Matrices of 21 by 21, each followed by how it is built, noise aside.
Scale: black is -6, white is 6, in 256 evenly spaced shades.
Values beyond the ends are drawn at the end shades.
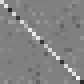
diagonal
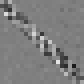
banded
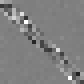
banded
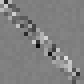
banded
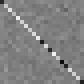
diagonal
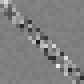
banded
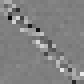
banded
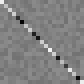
diagonal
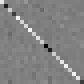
diagonal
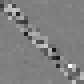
banded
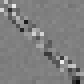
banded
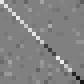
diagonal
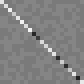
diagonal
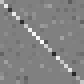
diagonal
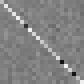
diagonal
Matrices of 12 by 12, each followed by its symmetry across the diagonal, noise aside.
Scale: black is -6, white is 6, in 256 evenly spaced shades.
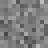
neither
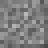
symmetric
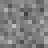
antisymmetric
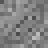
symmetric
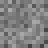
symmetric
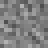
antisymmetric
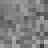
antisymmetric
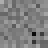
symmetric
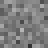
neither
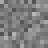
symmetric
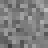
antisymmetric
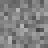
neither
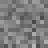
neither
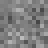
antisymmetric
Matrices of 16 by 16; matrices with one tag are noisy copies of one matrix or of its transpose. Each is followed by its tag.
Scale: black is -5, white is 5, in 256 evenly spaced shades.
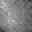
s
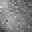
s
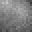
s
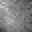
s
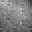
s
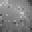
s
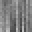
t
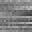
t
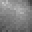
s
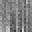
t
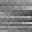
t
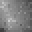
s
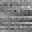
t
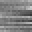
t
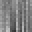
t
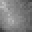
s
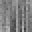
t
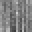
t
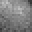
s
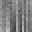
t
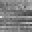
t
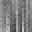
t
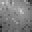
s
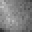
s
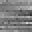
t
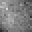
s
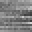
t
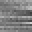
t
